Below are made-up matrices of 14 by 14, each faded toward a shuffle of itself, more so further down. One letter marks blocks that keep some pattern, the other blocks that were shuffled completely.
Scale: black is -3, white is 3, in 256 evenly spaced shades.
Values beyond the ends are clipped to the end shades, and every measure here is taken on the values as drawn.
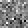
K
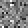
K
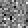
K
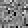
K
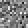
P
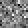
K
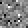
K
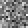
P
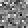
K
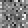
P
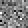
K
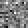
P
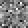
K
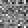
P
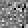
P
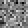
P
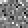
P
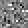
K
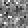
K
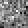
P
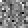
K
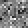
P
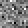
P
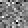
P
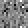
K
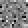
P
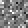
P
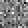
K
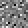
K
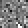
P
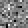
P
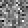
K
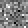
K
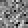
K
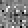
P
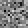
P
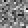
P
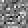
P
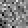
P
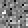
K
